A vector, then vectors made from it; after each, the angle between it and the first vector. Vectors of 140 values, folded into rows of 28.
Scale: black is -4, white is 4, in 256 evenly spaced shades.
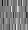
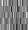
nearly opposite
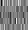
orthogonal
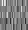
partly opposed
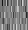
nearly parallel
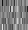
partly aligned
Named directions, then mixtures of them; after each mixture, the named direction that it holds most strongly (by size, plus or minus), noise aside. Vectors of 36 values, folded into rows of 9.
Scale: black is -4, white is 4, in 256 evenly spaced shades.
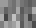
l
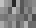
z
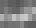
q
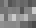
q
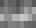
q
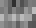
q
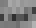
q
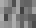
l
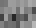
l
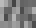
l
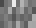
z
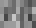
l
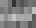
q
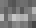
q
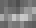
q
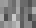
l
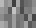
z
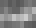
q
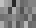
z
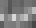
q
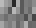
z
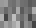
l
